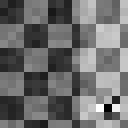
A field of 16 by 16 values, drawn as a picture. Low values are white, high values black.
A vertical seam about 60% of the way across splits the table, and the left part is higher. A checkerboard runs through the table. Overall the values sit about 60% of the way up the scale. In the bottom right lies a patch that is rougher than the rest. The bottom right is the roughest part.
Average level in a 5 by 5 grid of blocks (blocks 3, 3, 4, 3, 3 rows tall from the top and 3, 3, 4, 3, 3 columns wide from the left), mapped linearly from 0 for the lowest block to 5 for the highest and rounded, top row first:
52412 | 25310 | 43411 | 34311 | 43402
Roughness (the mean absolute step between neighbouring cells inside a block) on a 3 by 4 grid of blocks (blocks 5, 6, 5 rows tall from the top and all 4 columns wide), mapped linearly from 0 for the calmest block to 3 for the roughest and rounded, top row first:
0000 | 0010 | 0013
